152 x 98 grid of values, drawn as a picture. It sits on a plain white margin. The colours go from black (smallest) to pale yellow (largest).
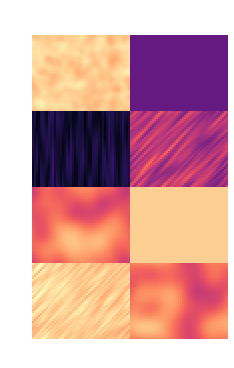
It is made of 4 by 2 panels. Panel 1,1: very high, blotchy, faint in contrast. Panel 1,2: low, flat. Panel 2,1: very low, streaked downward, faint in contrast. Panel 2,2: middling, slanting up to the right. Panel 3,1: high, smooth. Panel 3,2: very high, flat. Panel 4,1: very high, slanting up to the right, faint in contrast. Panel 4,2: high, smooth.
